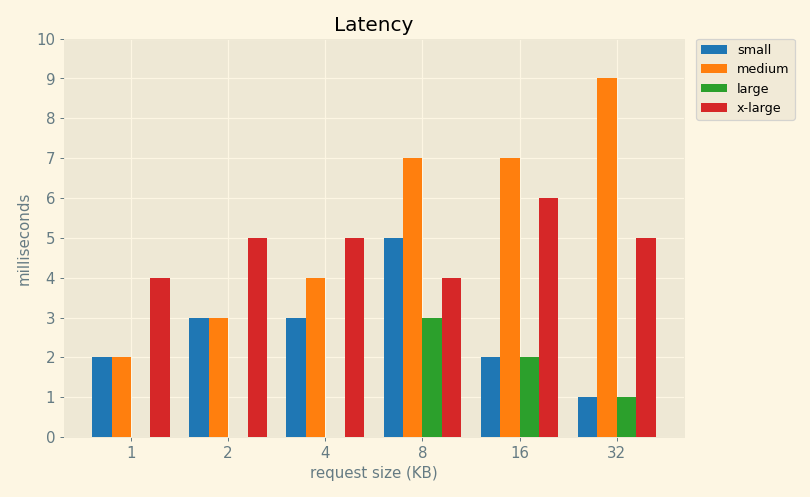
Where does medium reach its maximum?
32
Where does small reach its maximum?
8
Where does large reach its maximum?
8
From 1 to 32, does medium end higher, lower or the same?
higher
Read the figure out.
Title: Latency
x-axis: request size (KB), ticks 1 2 4 8 16 32
y-axis: milliseconds, ticks 0 1 2 3 4 5 6 7 8 9 10
Legend: small, medium, large, x-large
Values:
small: 2 3 3 5 2 1
medium: 2 3 4 7 7 9
large: 0 0 0 3 2 1
x-large: 4 5 5 4 6 5
